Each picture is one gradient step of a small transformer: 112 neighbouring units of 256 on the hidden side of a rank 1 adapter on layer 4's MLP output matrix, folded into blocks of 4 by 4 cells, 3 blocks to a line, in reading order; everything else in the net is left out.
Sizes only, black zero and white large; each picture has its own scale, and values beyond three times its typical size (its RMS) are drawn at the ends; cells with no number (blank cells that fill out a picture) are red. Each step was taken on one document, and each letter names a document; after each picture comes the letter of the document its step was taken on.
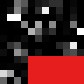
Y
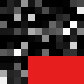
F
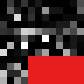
F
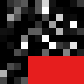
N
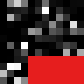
N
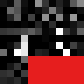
N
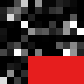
Y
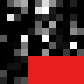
N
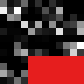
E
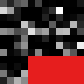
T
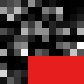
T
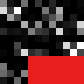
E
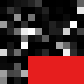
F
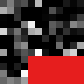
T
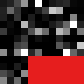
E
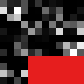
E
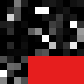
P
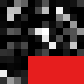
P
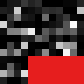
F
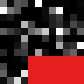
T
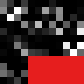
E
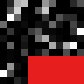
P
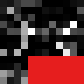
F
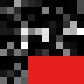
F
